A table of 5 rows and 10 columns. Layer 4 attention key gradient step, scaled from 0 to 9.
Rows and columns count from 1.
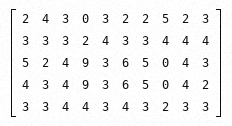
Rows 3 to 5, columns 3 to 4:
4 9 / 4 9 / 4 4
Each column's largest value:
5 4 4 9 4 6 5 5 4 4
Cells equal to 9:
2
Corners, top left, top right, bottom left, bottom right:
2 3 3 3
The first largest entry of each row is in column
8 5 4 4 3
